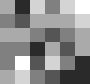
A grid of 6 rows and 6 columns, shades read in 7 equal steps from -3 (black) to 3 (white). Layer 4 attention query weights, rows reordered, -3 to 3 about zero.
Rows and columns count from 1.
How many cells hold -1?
5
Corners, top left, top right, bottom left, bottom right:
1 3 1 -2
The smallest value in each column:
0 -2 -2 -1 -2 -2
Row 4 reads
0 0 -2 1 -1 1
